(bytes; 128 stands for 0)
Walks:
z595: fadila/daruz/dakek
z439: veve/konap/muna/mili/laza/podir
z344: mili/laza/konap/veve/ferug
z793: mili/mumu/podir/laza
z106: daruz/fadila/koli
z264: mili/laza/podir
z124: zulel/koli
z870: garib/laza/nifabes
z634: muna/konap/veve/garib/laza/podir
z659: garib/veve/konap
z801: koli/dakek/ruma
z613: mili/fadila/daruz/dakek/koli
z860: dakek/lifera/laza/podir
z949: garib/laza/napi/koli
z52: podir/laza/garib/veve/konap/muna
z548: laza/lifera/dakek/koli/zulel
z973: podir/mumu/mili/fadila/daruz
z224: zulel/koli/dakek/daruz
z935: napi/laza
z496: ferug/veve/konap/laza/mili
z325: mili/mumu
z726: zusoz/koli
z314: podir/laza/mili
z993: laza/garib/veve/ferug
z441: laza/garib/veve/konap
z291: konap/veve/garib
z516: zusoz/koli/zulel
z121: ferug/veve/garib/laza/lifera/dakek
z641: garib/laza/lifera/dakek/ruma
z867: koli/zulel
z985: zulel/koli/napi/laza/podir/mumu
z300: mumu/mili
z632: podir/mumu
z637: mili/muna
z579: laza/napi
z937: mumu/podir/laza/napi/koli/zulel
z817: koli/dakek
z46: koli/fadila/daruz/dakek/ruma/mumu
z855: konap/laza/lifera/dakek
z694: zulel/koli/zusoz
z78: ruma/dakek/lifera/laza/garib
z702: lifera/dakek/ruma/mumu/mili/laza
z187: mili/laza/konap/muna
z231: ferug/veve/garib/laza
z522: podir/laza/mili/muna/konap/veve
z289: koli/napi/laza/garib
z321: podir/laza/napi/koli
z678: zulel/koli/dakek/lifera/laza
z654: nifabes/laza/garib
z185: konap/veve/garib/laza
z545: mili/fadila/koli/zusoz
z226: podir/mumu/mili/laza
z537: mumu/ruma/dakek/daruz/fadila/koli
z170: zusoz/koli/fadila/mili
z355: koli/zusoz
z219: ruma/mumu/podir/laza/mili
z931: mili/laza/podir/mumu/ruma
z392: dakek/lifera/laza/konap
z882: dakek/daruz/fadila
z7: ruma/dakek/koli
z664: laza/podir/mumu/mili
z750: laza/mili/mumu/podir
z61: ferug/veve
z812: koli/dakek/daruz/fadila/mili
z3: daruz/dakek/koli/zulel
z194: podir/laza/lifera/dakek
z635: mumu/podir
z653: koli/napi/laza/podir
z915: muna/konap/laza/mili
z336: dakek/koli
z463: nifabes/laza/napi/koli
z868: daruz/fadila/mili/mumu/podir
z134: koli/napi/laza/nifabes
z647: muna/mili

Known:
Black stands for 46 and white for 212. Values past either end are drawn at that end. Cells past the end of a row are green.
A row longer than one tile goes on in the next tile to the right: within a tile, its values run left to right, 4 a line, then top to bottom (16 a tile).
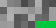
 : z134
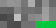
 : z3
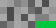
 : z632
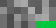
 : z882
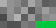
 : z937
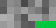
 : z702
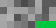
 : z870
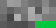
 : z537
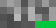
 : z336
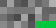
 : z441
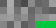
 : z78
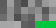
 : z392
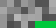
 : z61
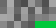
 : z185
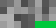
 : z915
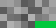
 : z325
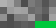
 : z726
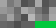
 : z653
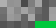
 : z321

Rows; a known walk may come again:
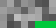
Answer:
z61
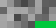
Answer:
z870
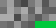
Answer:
z654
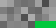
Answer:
z985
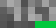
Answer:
z336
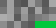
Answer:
z185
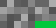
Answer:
z291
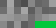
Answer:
z78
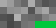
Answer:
z516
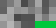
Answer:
z915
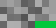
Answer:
z325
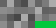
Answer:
z441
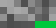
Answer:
z726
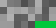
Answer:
z134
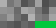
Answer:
z653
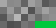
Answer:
z937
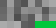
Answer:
z392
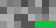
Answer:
z226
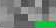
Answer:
z439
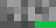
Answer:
z613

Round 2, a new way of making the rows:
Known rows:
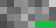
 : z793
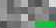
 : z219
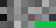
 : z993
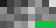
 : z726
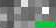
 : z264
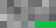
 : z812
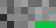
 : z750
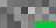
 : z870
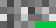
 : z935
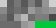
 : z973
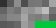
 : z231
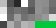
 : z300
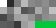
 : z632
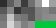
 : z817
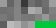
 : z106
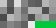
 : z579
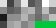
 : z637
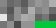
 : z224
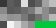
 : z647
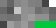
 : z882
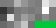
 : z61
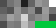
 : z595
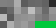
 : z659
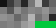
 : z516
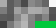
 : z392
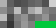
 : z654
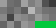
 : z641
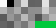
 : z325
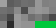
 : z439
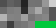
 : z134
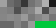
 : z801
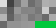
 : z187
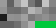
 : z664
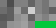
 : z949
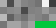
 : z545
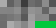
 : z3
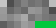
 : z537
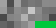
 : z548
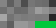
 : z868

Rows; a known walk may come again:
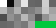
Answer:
z325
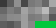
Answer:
z231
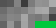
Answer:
z121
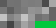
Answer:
z678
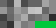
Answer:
z441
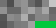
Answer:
z793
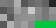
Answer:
z659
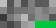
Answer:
z226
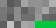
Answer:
z194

